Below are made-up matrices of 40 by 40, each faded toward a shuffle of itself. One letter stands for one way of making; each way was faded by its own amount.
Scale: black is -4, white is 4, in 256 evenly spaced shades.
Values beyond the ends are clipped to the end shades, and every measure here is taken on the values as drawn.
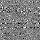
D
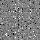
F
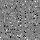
F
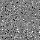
F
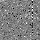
F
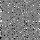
F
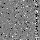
F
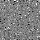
F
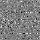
D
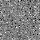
F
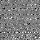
D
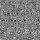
D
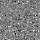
D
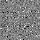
D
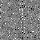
F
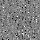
F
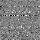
D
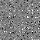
F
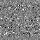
D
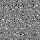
D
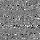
D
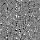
F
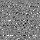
D
